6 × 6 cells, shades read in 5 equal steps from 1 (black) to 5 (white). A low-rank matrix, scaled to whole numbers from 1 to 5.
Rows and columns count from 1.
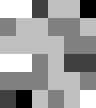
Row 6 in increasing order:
1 2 3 4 4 5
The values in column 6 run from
1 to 5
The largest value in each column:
5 5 4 4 4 5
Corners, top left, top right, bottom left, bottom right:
5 1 2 5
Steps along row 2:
up same down same up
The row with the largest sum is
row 3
